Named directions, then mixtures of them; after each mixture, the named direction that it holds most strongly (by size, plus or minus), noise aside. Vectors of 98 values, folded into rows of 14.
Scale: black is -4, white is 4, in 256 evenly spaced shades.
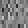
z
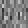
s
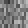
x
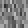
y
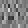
z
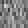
y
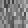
x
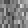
x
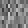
z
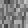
x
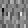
s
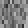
y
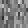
s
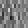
s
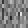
s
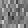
z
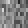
x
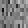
z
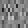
z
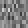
y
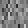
z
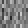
s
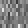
z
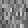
s
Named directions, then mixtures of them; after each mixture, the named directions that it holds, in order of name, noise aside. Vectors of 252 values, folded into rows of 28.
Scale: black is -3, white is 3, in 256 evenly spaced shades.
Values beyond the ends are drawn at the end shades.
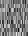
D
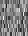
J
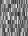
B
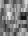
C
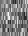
B, C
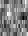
C, D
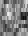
C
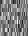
B, J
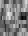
C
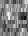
B, C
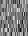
B, J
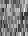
C, J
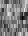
C, J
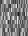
B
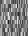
B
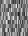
B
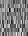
D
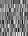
D, J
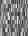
B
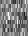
B, C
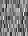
J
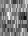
B, C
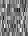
D, J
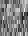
C, J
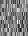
B, J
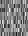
D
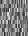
B, D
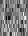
C, J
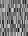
D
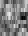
C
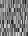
D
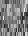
C, J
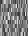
B
